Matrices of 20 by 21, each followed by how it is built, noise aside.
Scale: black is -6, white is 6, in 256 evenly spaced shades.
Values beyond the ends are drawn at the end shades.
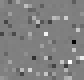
sparse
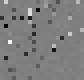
sparse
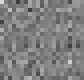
low rank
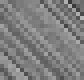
Toeplitz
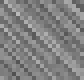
Toeplitz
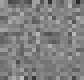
low rank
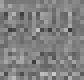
low rank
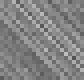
Toeplitz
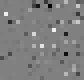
sparse
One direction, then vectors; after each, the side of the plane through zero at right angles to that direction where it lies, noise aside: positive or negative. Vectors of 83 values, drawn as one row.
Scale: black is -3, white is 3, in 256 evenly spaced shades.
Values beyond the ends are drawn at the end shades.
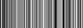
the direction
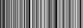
positive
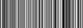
positive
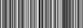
positive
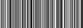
negative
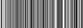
negative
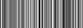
positive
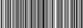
negative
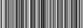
negative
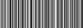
negative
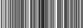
negative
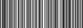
positive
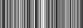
positive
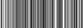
negative
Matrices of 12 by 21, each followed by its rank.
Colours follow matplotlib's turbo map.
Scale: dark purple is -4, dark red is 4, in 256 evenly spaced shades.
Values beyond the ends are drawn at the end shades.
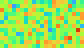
full rank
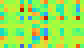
two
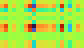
one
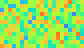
full rank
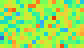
full rank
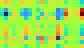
two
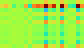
one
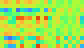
two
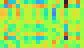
two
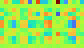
two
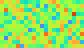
full rank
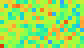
full rank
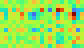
two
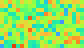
full rank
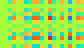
one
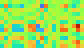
two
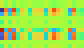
one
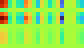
one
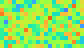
full rank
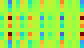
one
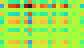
one
